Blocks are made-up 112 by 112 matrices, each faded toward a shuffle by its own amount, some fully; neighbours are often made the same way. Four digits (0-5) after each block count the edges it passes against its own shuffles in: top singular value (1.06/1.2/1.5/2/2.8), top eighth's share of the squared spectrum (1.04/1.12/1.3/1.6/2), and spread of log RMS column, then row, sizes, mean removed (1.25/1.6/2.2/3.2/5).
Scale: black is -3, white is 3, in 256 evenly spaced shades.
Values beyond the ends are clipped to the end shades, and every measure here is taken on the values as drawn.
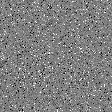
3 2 0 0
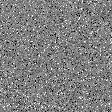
1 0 0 0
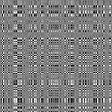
5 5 5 5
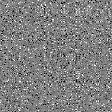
4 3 2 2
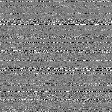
3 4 0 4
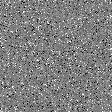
2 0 0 0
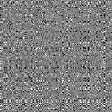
5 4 3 3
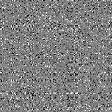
4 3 2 2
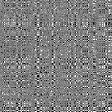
5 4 4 4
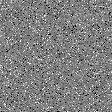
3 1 0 0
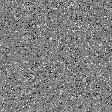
3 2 0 1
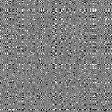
5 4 4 4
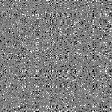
5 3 2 2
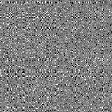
5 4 3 3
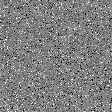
0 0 0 0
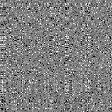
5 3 2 2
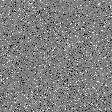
0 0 0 0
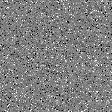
3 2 1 0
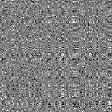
5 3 3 3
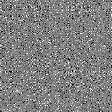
4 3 2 2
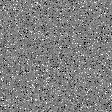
2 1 0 0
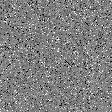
2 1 0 0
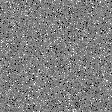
2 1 0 0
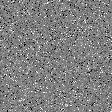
2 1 0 0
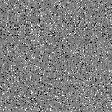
4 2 1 1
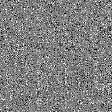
3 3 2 1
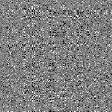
4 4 3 3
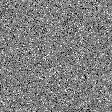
0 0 0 0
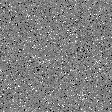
0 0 0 0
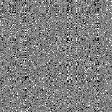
4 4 3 2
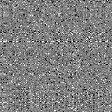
4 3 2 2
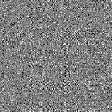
4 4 2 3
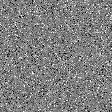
2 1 0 0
